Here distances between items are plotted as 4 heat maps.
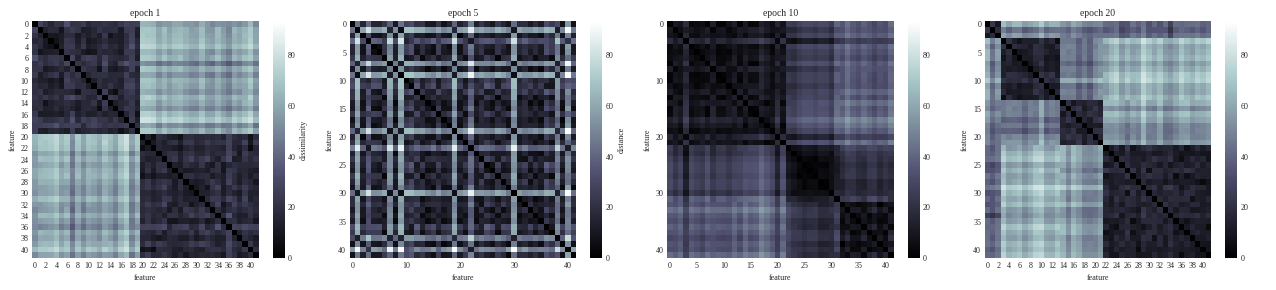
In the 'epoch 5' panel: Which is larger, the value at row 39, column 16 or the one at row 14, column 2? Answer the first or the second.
the first
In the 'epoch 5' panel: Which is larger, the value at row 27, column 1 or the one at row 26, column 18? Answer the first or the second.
the first
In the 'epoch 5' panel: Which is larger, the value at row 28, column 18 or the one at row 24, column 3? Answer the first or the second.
the second
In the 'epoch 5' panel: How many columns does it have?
42
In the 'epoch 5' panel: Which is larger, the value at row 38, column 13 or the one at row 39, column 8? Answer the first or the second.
the first
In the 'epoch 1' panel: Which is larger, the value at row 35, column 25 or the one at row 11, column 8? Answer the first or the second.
the second
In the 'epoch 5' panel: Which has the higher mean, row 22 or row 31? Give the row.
22
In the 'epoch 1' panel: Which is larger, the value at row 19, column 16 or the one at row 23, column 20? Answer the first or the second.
the second
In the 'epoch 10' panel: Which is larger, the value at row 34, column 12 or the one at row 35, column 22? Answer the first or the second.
the first
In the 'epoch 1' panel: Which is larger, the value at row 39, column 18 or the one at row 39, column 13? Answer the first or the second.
the second
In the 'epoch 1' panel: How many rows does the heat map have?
42
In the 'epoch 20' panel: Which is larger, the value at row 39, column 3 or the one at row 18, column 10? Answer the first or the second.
the first
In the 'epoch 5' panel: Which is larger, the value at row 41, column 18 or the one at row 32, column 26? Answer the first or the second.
the second
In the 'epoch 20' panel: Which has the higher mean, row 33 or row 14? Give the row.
14
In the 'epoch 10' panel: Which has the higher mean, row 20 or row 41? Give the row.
41
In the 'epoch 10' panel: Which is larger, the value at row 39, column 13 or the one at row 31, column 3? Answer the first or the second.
the first
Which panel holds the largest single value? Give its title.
epoch 5
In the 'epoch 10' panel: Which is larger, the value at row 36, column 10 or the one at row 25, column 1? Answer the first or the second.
the first
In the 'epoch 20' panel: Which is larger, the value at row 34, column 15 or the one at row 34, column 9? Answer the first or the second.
the second
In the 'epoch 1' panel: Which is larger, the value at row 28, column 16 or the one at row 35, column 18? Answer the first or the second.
the first
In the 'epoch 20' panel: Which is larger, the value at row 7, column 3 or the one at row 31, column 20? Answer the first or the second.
the second
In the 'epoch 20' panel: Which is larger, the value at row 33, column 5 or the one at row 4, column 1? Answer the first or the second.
the first
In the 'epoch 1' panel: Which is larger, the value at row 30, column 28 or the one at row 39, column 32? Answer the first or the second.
the second
